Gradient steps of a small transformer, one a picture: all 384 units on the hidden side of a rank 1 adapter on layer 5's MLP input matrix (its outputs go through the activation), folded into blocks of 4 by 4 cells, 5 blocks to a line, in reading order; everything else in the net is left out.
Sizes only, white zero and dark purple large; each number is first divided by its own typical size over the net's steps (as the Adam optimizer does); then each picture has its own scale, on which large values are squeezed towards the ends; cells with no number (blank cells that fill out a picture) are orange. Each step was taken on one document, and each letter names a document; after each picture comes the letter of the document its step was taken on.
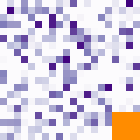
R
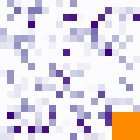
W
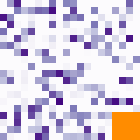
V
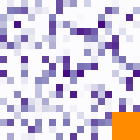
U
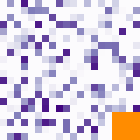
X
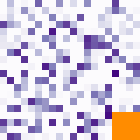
U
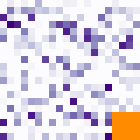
R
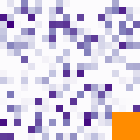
R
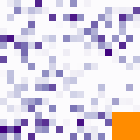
W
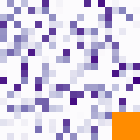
X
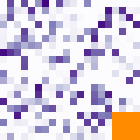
X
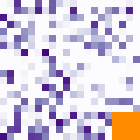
V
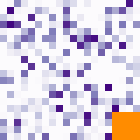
R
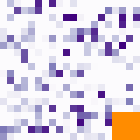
W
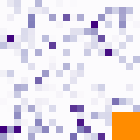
W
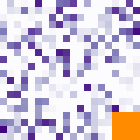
U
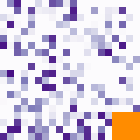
V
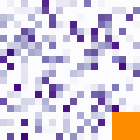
X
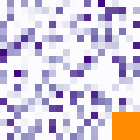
X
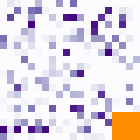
W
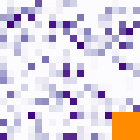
R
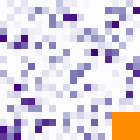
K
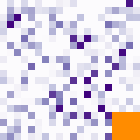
R
